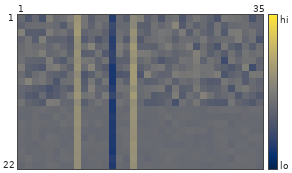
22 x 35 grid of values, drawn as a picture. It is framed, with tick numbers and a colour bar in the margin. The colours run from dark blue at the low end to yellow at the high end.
The distribution is heavy-tailed on both sides. No overall slope runs across the table. A horizontal seam about 60% of the way down splits the table, and the bottom part is calmer. The bottom right is the calmest part. Columns 9, 14 and 17 stand out from the rest.
